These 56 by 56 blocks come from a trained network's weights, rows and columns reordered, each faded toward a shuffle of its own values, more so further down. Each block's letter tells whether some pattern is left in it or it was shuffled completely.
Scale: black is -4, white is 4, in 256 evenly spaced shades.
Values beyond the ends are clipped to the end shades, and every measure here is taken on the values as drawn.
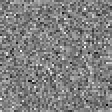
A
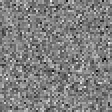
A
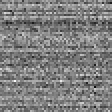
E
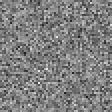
A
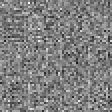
E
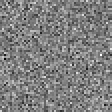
A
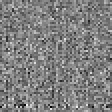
E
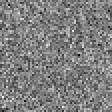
A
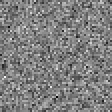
A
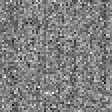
E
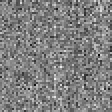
E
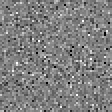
A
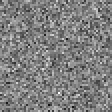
A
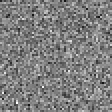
A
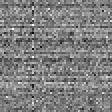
E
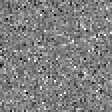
A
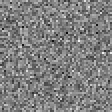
A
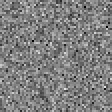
A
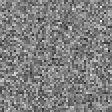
A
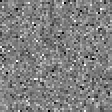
A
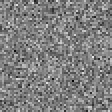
A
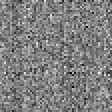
E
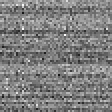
E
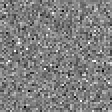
A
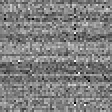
E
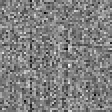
E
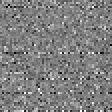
E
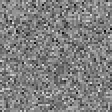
A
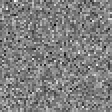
A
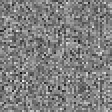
E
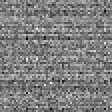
E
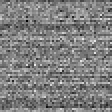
E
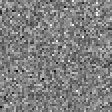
A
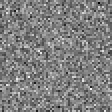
A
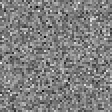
A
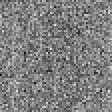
E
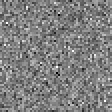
A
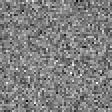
A
